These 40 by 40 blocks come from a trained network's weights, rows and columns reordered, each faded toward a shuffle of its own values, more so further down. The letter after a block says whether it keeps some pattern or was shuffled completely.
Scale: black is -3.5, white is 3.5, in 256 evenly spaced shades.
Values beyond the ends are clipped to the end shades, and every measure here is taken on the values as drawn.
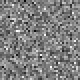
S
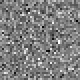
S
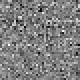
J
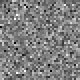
S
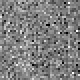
J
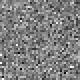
S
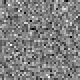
S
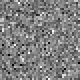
S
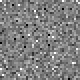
S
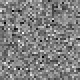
S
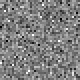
S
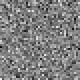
S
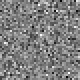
J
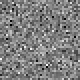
J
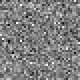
S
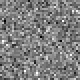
S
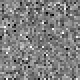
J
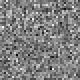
S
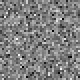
S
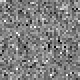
J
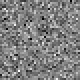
S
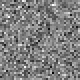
S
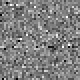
J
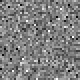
S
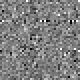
J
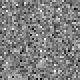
S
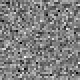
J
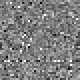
J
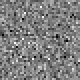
S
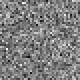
J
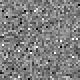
S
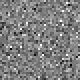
S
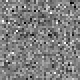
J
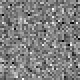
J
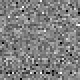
J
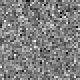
S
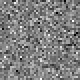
S
